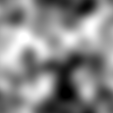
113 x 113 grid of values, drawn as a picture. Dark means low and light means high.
Ninth with the lowest average: bottom middle. Lone odd cells: none. Ninth with the highest average: middle left. Grain: smooth. Mirror symmetry: none. Odd rows or columns: none.
